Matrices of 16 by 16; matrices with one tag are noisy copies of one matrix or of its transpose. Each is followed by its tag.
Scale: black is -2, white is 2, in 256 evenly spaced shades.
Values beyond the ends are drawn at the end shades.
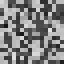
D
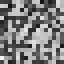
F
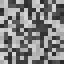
D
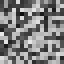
F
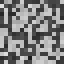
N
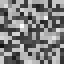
D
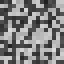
F
